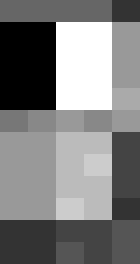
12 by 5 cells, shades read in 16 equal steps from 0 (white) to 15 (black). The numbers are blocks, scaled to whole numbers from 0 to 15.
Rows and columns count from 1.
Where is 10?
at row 11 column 5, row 12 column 3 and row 12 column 5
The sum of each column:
125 124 51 53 106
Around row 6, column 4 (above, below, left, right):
0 4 6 6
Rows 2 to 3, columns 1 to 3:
15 15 0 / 15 15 0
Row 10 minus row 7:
0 0 -1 0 1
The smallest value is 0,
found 8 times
